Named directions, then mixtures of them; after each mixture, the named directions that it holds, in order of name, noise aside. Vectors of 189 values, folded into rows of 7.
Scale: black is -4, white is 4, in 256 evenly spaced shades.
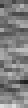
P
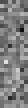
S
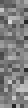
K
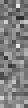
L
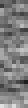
P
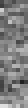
K, P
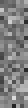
K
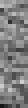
K, P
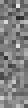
L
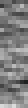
P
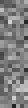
K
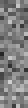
K, L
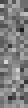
S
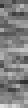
P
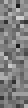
L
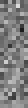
L, S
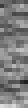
P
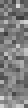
L, P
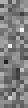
S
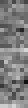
P, S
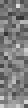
L, P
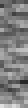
P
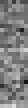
P, S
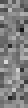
S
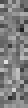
S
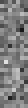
S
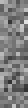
K, S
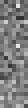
L
